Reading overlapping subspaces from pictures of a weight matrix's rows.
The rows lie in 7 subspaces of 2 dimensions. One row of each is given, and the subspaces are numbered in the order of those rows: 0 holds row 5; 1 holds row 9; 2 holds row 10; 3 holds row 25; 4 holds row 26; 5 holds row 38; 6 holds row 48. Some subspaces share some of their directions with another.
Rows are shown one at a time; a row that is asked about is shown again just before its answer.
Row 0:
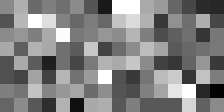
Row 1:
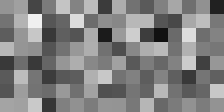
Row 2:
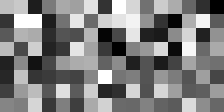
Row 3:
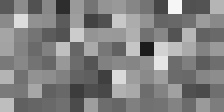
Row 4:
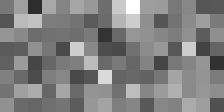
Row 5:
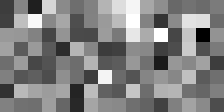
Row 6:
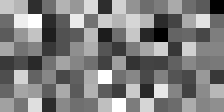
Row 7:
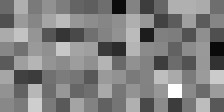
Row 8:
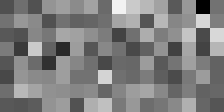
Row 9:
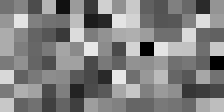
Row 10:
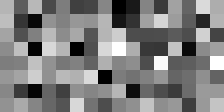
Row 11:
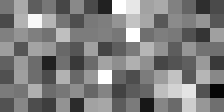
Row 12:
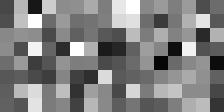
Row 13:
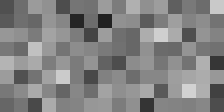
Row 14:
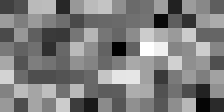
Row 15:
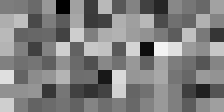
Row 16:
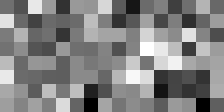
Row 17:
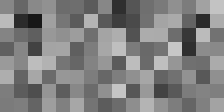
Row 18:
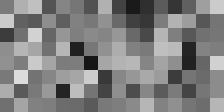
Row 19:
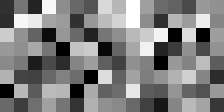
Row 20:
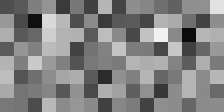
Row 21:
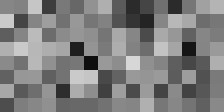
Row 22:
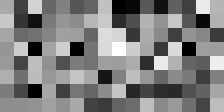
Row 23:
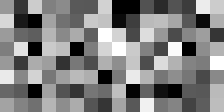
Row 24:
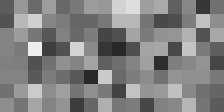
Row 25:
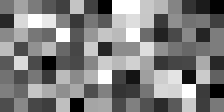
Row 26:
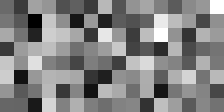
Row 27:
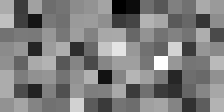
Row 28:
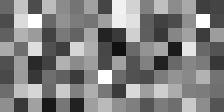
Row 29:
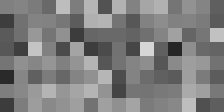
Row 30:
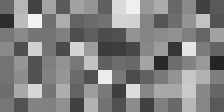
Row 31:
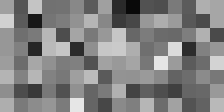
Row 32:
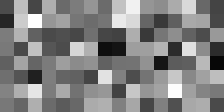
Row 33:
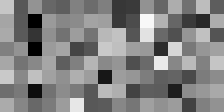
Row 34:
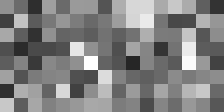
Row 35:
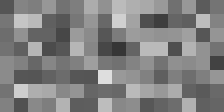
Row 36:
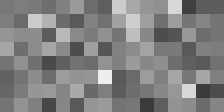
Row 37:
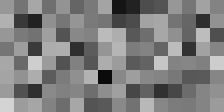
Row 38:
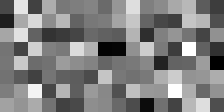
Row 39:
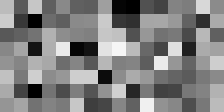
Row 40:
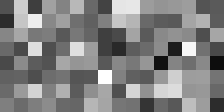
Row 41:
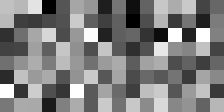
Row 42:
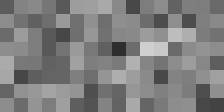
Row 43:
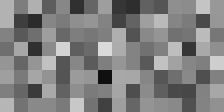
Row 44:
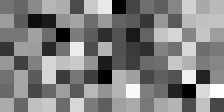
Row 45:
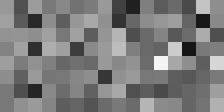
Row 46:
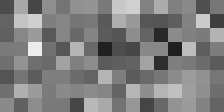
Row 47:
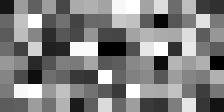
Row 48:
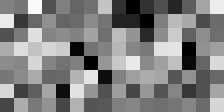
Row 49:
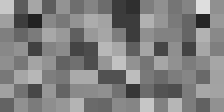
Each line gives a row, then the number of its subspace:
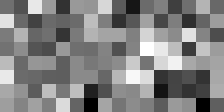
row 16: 2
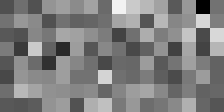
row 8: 5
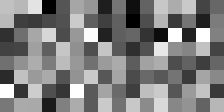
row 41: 0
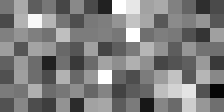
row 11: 3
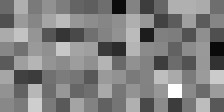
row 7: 5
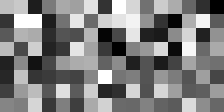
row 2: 4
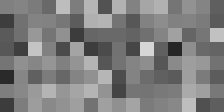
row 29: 1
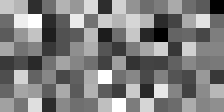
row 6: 4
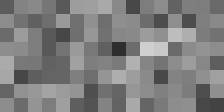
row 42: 2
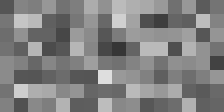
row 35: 2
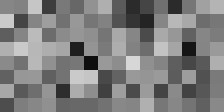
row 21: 6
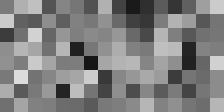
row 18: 6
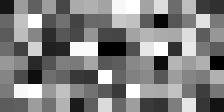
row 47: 2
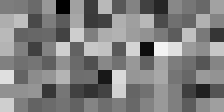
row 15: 1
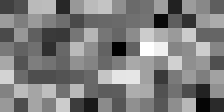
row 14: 2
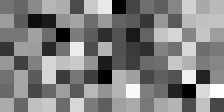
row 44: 3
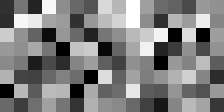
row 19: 0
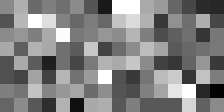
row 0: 3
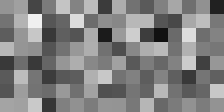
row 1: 4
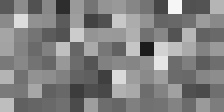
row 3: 1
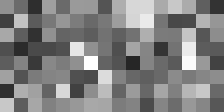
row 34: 6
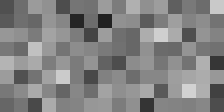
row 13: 4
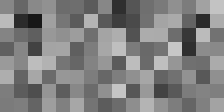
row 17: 4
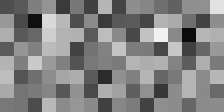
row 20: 4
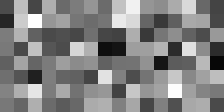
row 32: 5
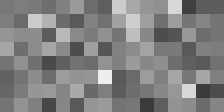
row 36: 3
